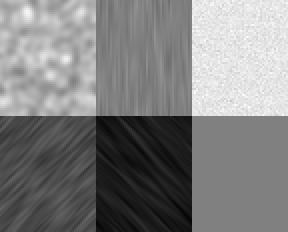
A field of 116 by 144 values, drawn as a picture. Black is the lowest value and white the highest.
It is made of 2 by 3 panels. Panel 1,1: high, blotchy. Panel 1,2: middling, streaked downward, faint in contrast. Panel 1,3: very high, fine-grained, faint in contrast. Panel 2,1: low, slanting up to the right, faint in contrast. Panel 2,2: very low, slanting down to the right, faint in contrast. Panel 2,3: middling, flat.
